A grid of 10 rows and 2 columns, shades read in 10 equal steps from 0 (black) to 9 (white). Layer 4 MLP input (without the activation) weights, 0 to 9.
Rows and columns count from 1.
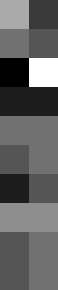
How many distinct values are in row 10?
2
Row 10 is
3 4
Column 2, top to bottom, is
2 3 9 1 4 4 3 5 4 4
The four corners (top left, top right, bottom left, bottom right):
6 2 3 4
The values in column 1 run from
0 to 6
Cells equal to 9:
1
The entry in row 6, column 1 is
3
